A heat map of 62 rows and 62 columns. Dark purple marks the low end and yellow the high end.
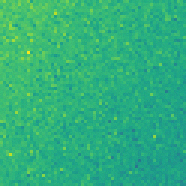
The top left is the ninth with the highest average. No single row or column stands out from its neighbours. The field climbs toward the top left. No regular stripes run through it. The halves do not mirror each other.
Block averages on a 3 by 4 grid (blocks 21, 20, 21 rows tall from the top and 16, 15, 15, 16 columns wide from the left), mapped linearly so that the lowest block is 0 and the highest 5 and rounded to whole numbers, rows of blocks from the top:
5 4 3 2 | 4 3 2 1 | 3 2 1 0
